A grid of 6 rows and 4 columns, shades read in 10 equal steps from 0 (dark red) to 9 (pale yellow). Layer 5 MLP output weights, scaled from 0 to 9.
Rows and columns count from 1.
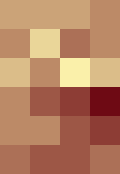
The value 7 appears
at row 3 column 1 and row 3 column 4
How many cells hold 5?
7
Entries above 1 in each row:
4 4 4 3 4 4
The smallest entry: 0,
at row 4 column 4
